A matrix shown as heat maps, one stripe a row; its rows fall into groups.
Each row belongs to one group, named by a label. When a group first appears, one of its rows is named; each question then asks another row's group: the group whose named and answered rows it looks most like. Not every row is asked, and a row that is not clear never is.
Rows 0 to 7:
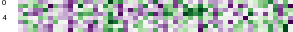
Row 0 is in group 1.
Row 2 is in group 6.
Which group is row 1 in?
6
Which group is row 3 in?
6
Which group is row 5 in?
1
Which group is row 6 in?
1
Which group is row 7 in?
1
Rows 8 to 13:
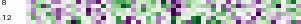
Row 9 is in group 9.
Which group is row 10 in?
1
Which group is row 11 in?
9
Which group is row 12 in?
6
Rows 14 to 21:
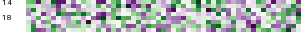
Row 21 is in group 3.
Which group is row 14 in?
6
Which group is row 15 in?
6
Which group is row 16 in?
1
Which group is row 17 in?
3
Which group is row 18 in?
9
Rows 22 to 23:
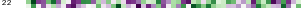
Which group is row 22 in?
6
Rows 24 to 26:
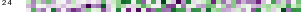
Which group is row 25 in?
1
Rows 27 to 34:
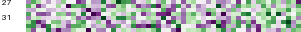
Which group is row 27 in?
1
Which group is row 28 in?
3
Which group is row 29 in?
1
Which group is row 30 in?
3
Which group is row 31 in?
1
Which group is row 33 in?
3
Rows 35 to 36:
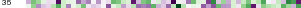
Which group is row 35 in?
1
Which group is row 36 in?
3
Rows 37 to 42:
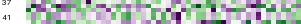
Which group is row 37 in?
9
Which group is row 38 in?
6
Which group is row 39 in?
3
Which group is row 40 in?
9
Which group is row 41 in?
9
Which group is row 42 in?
3
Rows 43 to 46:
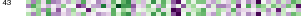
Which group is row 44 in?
1
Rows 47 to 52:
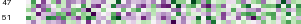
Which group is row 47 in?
6
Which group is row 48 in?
3
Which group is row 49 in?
9
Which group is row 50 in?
3
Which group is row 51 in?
6
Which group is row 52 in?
1
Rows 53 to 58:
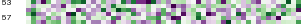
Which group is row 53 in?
3
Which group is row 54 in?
9
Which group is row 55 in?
1
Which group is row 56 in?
3
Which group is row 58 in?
3
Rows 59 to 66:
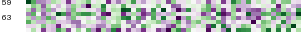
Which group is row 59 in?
3
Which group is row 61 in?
9
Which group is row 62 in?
3
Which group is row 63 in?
9
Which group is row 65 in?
1
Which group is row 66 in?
3
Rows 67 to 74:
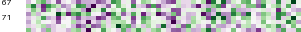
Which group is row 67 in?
1
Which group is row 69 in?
9
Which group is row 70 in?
3
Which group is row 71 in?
1
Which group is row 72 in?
1
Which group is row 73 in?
1
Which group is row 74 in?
9
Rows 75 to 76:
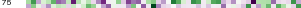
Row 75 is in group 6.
